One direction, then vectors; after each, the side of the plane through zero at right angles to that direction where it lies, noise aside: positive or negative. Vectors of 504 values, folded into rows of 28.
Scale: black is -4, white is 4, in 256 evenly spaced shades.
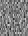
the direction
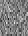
positive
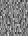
negative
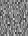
negative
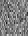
negative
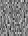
positive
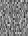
positive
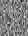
negative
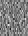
positive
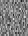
negative
